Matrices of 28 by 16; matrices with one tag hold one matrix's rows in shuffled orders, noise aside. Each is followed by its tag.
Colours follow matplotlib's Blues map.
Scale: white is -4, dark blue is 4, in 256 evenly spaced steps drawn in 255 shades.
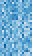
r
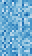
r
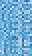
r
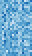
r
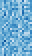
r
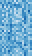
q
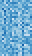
r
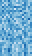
q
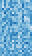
r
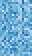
r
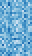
q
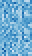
r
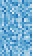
r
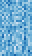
q
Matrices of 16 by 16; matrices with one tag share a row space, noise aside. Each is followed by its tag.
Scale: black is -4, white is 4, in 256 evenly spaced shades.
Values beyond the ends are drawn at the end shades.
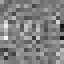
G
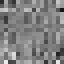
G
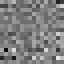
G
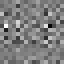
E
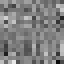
G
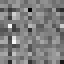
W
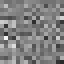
G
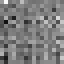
G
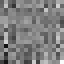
G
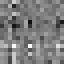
W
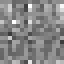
W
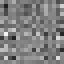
G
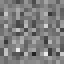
E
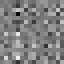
E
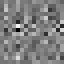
E
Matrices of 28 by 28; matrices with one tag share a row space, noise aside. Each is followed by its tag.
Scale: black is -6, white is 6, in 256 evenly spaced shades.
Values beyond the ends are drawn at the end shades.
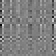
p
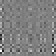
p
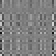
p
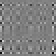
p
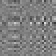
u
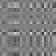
u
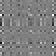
p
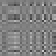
u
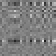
u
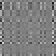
p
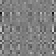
p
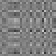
u
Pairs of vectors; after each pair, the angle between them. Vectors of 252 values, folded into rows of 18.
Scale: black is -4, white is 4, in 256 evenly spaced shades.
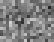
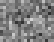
nearly parallel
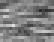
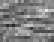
nearly opposite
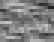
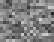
partly opposed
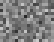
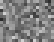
partly aligned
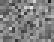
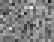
nearly parallel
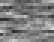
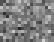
partly opposed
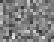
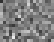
nearly parallel
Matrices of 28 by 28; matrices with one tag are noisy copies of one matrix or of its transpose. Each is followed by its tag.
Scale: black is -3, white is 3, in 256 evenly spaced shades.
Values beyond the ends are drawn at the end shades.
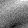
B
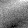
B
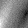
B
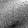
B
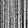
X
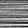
X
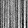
X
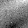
B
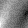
B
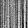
X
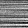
X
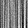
X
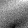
B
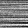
X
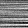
X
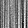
X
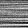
X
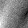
B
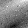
B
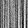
X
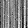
X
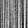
X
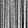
X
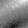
B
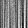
X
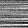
X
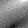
B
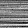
X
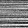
X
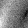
B
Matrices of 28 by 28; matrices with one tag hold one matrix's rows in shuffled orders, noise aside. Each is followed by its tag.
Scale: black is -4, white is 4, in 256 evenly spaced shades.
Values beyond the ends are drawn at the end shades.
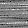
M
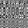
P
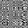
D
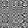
D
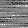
M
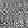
P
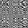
D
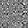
D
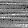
M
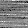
M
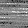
M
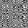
D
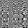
D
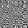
D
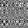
P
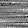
M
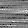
M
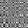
P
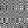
P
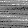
M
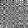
P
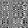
D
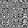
D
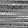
M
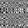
P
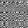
P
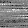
M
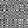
P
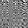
D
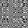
D
